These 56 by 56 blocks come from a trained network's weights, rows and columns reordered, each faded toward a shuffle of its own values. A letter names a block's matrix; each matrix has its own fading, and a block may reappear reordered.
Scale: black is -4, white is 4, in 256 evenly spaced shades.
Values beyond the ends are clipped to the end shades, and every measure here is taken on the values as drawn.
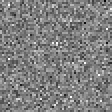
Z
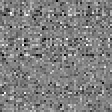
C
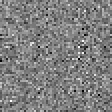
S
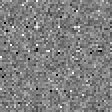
Z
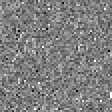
Z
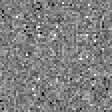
Z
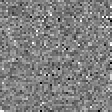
S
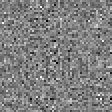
S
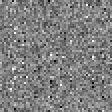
S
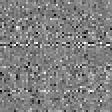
C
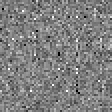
S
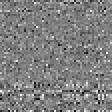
C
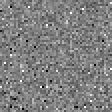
Z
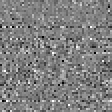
C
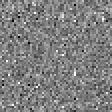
S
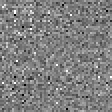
S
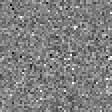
Z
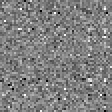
S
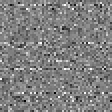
C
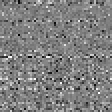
C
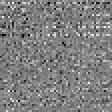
C
